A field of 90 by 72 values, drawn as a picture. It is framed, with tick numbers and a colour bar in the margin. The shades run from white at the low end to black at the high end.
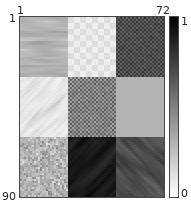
The table splits into 3 rows of 3 panels. Panel 1,1: low, streaked across, faint in contrast. Panel 1,2: very low, checkered, faint in contrast. Panel 1,3: high, checkered. Panel 2,1: very low, slanting up to the right, faint in contrast. Panel 2,2: middling, checkered, strong in contrast. Panel 2,3: low, flat. Panel 3,1: low, fine-grained. Panel 3,2: very high, slanting up to the right, faint in contrast. Panel 3,3: high, slanting down to the right, faint in contrast.
